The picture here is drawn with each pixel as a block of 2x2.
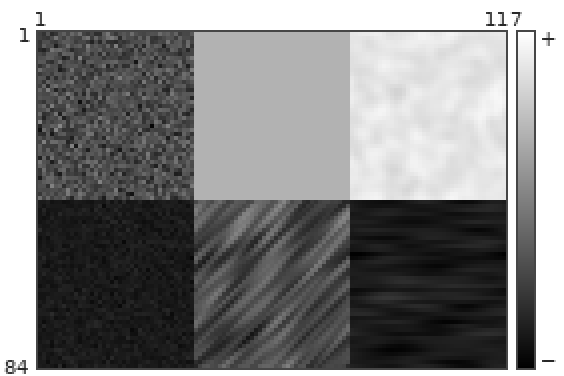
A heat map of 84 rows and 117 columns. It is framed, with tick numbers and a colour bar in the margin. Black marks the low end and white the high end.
It is made of 2 by 3 panels. Panel 1,1: low, fine-grained. Panel 1,2: high, flat. Panel 1,3: very high, blotchy, faint in contrast. Panel 2,1: very low, fine-grained, faint in contrast. Panel 2,2: low, slanting up to the right. Panel 2,3: very low, streaked across, faint in contrast.
